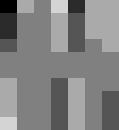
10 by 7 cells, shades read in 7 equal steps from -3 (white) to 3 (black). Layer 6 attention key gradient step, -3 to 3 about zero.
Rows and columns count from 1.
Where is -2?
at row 1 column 4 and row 10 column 1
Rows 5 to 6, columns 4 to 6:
0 0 0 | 0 0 0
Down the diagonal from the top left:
3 0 0 -1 0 0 0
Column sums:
3 -1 0 -1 1 -3 -1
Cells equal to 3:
1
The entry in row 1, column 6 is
-1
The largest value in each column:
3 0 0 1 2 0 1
